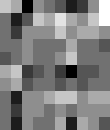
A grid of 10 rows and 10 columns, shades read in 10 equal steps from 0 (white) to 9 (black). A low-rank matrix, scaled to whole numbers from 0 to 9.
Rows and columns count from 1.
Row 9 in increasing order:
4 4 4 4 4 4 5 5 5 7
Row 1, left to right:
2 3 9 4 5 6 8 7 4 0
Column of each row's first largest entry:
3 2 2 10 1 7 3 2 2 2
